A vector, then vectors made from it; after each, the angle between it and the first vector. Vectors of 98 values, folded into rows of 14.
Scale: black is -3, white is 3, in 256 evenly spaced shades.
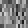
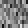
partly aligned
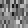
partly aligned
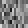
partly opposed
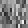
nearly opposite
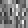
nearly opposite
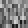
orthogonal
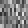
nearly opposite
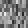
nearly parallel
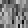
nearly parallel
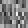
nearly opposite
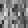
partly aligned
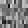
orthogonal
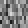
orthogonal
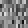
nearly parallel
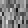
partly aligned
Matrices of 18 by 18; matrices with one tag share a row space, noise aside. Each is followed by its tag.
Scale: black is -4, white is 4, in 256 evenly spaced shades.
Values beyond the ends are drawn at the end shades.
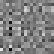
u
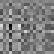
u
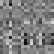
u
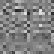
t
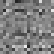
t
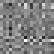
u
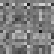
t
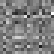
t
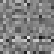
t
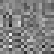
u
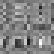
t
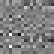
u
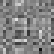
t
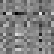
t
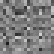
t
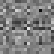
t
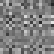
u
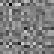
u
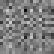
u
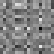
t
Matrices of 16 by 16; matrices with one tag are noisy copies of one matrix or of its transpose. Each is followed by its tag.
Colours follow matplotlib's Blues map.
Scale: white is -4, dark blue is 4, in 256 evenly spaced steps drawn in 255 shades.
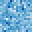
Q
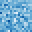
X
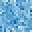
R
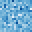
X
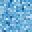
Q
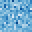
X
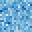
Q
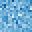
X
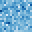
Q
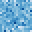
R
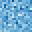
X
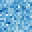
Q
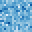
Q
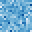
R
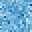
R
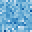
R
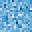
X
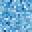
Q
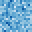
Q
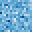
X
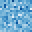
X
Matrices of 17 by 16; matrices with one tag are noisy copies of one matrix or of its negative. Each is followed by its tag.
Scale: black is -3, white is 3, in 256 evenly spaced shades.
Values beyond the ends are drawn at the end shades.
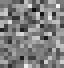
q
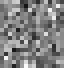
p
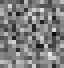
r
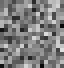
q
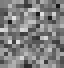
q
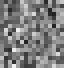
p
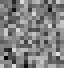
p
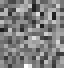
q
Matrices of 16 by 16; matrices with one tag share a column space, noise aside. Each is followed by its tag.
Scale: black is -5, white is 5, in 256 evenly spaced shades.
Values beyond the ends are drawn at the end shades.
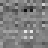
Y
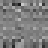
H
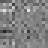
Y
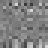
H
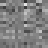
Y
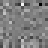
H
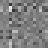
Y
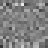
H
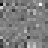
H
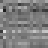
Y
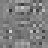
Y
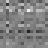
Y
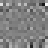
H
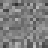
H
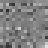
H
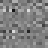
Y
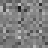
Y
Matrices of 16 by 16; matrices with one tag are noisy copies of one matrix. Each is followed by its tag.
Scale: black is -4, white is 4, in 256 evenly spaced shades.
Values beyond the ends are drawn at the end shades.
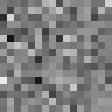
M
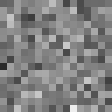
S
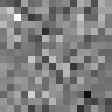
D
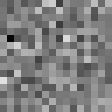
M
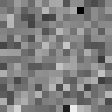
S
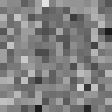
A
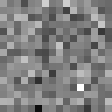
A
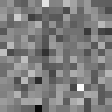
A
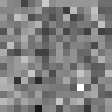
A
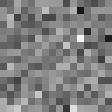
S
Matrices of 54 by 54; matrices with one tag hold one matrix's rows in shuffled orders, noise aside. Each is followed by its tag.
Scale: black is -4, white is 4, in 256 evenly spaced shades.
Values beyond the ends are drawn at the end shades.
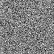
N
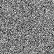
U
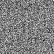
U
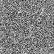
N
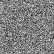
N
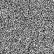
U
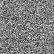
N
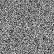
U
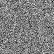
U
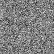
N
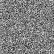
N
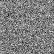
N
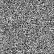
N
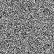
U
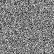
U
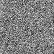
N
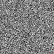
U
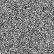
U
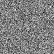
U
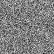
U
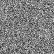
U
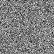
U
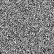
U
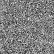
N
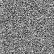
N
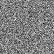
U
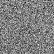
U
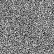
U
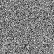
U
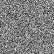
U
